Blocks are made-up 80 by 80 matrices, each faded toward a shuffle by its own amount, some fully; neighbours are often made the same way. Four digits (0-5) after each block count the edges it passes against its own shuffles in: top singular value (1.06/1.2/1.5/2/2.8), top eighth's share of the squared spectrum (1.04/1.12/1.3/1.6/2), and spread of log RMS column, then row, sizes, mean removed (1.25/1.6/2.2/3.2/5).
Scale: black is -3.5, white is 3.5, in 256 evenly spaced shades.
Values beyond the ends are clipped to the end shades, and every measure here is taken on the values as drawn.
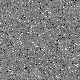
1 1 0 0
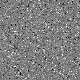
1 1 0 0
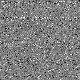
1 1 0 2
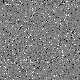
0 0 0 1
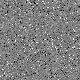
0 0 0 0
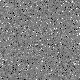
0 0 0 0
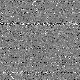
2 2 0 3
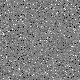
0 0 0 0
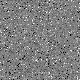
0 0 0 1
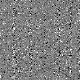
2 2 3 2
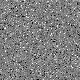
2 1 0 0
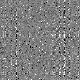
4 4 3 1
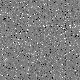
2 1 0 0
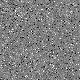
2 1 0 0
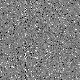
3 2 1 0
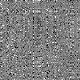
4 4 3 1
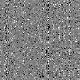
4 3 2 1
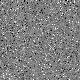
0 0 0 0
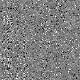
3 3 2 0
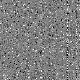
3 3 2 0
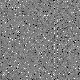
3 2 1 0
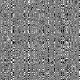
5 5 4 2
